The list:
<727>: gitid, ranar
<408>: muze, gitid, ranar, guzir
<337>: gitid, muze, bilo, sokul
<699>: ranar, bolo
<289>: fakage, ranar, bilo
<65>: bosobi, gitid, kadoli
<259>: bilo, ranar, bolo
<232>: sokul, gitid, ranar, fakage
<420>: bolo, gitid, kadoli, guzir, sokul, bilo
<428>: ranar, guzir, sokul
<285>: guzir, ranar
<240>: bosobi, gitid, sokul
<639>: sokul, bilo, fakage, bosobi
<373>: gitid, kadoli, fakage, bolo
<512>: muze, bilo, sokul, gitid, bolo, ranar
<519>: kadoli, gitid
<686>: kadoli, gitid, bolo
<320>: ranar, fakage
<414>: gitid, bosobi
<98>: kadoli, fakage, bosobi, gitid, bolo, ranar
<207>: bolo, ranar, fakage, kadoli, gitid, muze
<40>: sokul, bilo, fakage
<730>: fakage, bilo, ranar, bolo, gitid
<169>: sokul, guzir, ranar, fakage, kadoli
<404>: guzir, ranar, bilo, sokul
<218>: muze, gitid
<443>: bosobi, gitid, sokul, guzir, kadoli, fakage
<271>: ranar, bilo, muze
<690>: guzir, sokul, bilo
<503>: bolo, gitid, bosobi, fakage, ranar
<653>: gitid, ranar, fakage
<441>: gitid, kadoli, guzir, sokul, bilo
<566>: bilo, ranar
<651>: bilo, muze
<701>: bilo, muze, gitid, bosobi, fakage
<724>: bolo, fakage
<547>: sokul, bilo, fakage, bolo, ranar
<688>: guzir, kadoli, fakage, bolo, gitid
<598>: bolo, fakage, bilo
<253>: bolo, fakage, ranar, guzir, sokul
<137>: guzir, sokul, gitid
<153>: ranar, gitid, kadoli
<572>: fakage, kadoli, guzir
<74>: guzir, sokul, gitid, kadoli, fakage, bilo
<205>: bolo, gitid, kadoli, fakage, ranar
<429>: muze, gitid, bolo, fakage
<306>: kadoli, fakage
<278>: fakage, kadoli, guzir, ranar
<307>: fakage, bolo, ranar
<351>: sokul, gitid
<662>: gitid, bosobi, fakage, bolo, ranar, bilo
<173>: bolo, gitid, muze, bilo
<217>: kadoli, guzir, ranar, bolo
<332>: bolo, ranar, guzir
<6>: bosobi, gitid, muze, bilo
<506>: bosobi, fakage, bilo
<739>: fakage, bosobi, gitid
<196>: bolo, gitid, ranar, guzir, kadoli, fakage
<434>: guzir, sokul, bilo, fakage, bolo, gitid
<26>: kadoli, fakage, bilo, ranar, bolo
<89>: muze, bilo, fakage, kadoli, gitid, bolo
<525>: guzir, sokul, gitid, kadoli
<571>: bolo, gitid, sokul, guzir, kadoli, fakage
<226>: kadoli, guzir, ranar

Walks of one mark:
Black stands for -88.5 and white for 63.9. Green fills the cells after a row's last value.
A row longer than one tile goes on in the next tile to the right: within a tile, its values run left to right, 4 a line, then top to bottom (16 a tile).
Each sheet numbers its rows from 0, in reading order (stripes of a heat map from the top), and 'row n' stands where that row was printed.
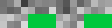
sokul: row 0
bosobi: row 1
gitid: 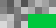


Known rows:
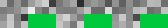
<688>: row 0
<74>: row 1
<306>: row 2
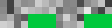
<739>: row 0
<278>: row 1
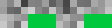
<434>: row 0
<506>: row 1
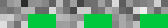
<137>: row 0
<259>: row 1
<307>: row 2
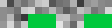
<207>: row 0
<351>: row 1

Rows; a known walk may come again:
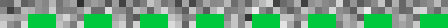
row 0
<639>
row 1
<74>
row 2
<89>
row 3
<173>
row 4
<688>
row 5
<351>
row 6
<26>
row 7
<320>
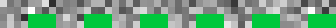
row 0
<196>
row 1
<572>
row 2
<232>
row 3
<727>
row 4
<701>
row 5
<253>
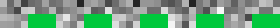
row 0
<259>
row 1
<525>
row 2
<137>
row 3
<337>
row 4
<306>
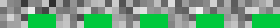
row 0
<217>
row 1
<686>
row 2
<730>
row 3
<307>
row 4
<653>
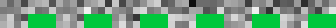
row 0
<153>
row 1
<571>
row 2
<207>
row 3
<690>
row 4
<169>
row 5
<651>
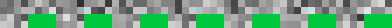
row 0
<519>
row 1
<226>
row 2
<598>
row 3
<739>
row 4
<506>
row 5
<547>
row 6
<373>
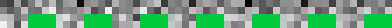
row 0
<6>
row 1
<441>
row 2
<278>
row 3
<408>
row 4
<404>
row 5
<420>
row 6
<434>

